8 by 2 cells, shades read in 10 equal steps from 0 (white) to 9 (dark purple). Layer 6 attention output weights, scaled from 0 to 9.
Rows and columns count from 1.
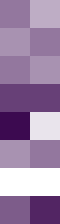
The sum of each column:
40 33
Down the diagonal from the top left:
5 5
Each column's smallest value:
0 0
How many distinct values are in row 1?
2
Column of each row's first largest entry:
1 2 1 1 1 2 1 2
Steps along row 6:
up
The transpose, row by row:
5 4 5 7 9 4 0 6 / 3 5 4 7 1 5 0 8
